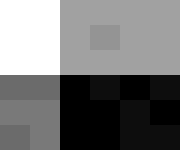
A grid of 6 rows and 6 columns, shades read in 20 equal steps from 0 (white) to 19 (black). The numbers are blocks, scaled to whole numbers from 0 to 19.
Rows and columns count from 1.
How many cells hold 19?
7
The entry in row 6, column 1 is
11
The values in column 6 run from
7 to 19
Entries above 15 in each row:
0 0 0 4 4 4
